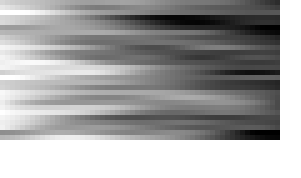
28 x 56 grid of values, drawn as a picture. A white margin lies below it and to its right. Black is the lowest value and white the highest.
Average level on the scale: 50%. Grain: streaks across. Slope: up to the left.
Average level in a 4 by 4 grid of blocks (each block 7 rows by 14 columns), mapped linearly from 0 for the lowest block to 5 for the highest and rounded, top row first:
5 3 1 0 | 5 3 1 1 | 5 4 2 1 | 5 3 2 1
